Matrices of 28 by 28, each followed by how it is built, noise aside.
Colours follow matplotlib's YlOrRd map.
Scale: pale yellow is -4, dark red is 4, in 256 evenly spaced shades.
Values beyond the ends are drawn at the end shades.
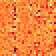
uneven columns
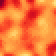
smooth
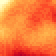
smooth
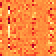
uneven columns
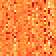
uneven columns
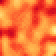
smooth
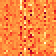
uneven columns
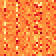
uneven columns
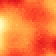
smooth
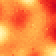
smooth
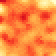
smooth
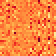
uneven columns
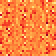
uneven columns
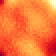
smooth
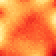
smooth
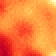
smooth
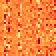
uneven columns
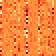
uneven columns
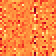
uneven columns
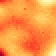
smooth
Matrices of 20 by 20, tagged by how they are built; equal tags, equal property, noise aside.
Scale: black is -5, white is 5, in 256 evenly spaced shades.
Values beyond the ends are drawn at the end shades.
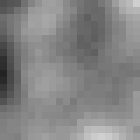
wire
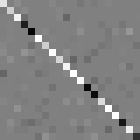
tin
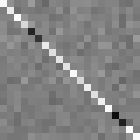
tin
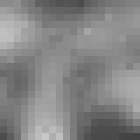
wire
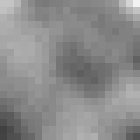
wire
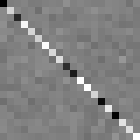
tin
